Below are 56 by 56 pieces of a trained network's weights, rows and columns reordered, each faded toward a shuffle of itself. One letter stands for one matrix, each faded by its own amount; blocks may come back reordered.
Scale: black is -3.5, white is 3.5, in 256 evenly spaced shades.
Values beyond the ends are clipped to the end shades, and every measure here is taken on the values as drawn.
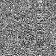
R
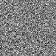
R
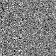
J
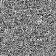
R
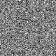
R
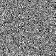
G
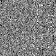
G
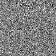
G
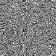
G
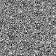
J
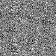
J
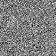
R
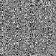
G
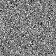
J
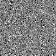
G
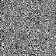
G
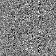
G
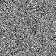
J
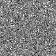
J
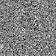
G
